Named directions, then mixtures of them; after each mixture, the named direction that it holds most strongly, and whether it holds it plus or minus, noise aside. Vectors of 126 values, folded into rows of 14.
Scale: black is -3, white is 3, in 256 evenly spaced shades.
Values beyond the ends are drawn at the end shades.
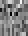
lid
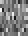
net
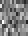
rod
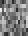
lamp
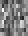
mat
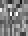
lid, minus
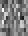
mat, plus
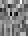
lid, plus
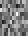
rod, minus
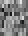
mat, minus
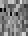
lid, plus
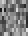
lamp, minus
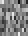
net, plus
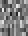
mat, plus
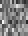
rod, plus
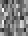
mat, plus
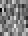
lamp, minus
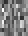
mat, plus
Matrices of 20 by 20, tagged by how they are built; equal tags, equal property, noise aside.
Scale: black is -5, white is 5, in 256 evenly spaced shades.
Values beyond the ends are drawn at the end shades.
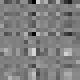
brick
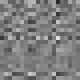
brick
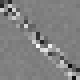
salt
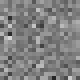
brick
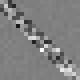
salt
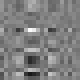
brick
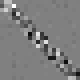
salt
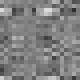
brick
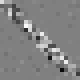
salt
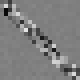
salt
